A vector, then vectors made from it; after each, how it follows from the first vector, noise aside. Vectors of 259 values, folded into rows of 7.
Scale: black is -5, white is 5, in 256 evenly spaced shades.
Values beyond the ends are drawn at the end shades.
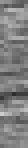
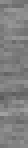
shrunk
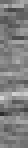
negated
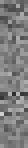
sign-scrambled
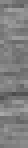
shrunk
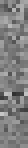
sign-scrambled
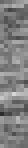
negated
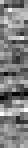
scaled up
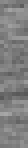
shrunk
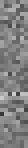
sign-scrambled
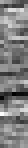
scaled up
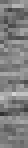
negated
